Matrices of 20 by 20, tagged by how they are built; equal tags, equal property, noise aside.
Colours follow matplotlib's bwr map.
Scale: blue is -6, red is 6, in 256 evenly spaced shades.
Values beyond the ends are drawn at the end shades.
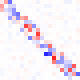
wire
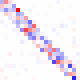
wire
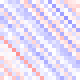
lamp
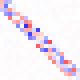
wire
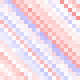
lamp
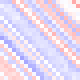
lamp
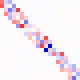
wire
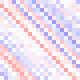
lamp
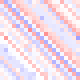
lamp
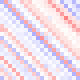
lamp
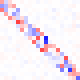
wire
